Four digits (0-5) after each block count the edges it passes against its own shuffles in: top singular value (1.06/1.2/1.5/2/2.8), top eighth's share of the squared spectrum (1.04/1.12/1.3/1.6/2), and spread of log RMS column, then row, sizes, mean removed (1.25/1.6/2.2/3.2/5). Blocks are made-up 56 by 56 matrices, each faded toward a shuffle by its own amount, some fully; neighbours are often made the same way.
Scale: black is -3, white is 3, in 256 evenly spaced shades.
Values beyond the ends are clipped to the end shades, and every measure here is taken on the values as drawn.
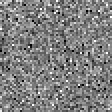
0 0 0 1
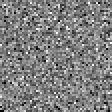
0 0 0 0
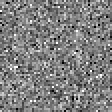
0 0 0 0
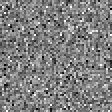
0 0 0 0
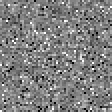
1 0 0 0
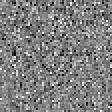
3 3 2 1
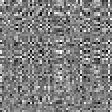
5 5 3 3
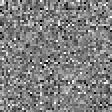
4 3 2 2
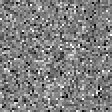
3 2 0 0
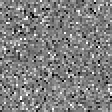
0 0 0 0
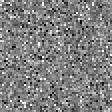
2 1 0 0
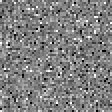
0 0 0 0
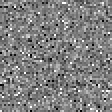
0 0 0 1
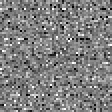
1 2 0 2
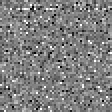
1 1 0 1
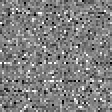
1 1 0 2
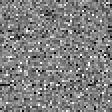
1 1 0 2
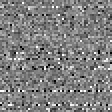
2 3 0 3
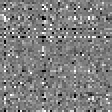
4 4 2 3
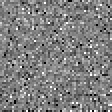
2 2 0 1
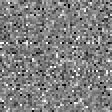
1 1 0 2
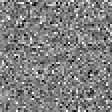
3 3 0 1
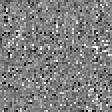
1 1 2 0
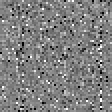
2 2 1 0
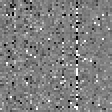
3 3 2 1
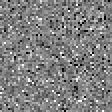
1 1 2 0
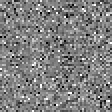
3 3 1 1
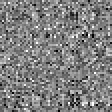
3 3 1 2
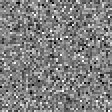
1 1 0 0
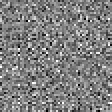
4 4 2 2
